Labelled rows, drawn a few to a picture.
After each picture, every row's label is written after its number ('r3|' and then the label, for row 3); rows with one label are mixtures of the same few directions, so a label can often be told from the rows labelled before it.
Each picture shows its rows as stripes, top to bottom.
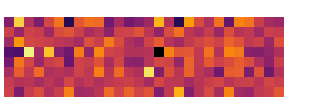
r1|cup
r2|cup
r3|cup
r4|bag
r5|cup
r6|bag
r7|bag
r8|cup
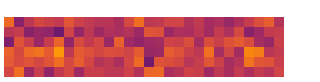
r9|cup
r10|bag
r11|cup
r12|bag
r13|bag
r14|bag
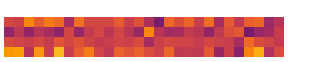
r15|bag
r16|bag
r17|bag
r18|bag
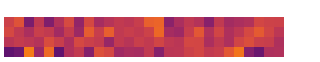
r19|bag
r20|cup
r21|cup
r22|bag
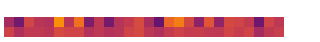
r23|cup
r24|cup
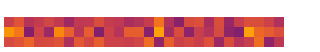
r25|cup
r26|bag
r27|bag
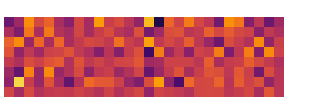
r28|bag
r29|bag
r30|bag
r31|bag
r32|bag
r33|bag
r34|cup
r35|bag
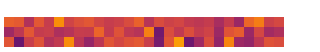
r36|bag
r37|bag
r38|cup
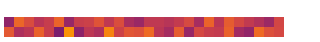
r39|cup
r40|cup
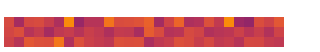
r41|cup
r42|bag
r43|bag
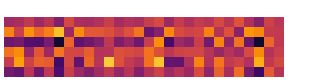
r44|bag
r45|bag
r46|bag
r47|bag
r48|cup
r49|bag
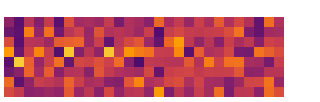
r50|bag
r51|bag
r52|cup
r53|cup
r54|cup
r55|bag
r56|cup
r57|bag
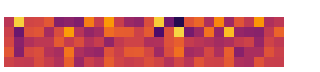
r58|cup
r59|cup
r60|cup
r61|cup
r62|cup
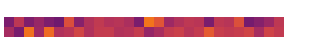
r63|bag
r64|bag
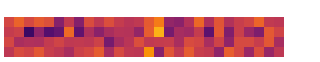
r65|cup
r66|bag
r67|cup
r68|bag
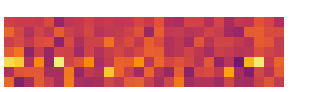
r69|cup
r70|bag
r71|cup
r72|bag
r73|bag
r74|cup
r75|cup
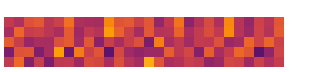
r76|cup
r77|cup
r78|bag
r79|cup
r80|bag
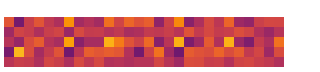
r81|cup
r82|cup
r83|cup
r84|cup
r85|cup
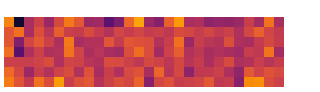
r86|cup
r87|bag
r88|cup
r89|cup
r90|cup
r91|bag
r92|bag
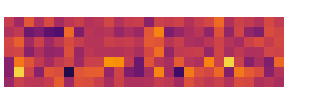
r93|bag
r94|bag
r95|bag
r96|bag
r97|cup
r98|cup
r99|cup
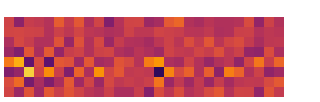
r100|cup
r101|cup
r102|cup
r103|bag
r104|bag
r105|bag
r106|bag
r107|bag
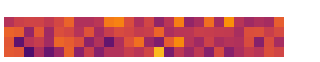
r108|cup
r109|bag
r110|cup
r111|bag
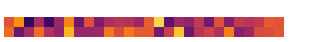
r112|bag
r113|cup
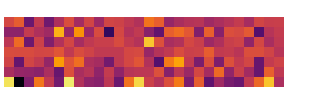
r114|bag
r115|cup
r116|bag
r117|bag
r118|cup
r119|bag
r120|cup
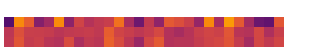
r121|cup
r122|cup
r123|cup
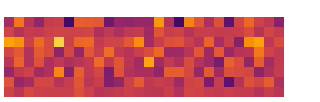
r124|cup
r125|bag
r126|bag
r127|cup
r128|bag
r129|cup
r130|cup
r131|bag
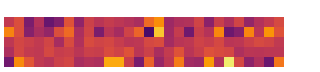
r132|bag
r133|bag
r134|cup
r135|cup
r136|cup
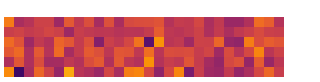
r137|cup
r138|cup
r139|bag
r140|bag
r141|bag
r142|cup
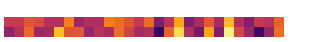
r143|cup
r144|cup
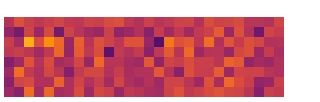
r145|cup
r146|bag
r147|bag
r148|cup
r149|bag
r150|cup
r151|cup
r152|bag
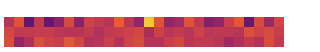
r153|bag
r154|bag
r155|cup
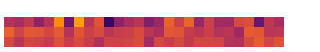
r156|cup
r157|bag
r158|bag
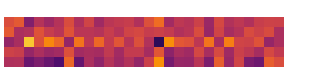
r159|bag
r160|cup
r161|bag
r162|bag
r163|bag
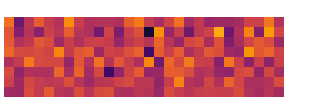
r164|cup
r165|bag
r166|cup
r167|bag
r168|bag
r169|cup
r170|cup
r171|bag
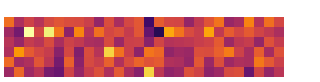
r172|bag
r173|bag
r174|bag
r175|cup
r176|cup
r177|bag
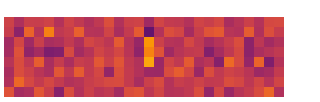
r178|bag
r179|bag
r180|bag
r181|bag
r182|bag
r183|cup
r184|cup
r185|cup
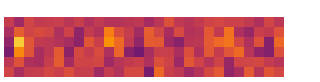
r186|bag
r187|cup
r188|cup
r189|cup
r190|cup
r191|bag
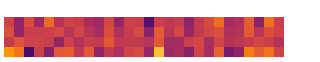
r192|bag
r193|bag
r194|cup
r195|bag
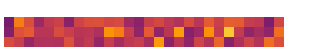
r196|cup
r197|cup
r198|bag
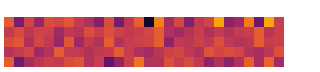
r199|bag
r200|cup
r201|cup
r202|cup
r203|cup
